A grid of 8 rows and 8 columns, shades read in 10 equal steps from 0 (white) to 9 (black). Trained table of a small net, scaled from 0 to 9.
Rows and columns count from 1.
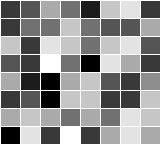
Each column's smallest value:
2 1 0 0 2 1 1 2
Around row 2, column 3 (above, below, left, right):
3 1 5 2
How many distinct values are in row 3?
5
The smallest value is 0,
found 2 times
